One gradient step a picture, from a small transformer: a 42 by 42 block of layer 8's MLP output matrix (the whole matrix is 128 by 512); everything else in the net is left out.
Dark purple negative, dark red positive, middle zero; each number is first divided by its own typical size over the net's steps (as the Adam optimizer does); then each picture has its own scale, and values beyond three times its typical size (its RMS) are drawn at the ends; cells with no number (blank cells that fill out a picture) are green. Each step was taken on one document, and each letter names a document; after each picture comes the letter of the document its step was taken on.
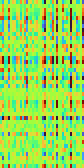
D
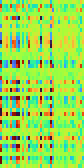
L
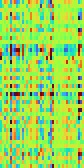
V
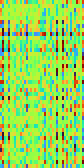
D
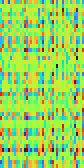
D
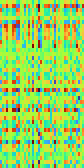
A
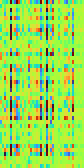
V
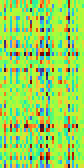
V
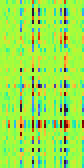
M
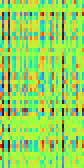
D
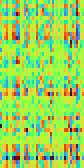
A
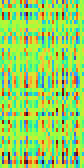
D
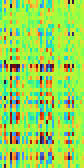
V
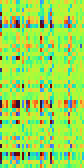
L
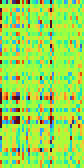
L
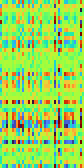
A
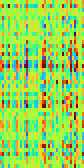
D
